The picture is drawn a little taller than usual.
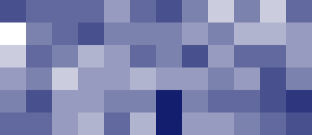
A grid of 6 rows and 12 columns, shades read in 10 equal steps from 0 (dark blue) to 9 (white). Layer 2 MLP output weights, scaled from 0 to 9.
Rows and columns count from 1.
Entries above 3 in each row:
5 10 7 11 6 6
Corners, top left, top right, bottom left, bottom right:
2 3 3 2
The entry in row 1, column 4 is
3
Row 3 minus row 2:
-2 -1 1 4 1 -1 0 -3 1 -3 -3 0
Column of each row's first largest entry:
9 1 1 3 3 4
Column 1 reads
2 9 7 5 4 3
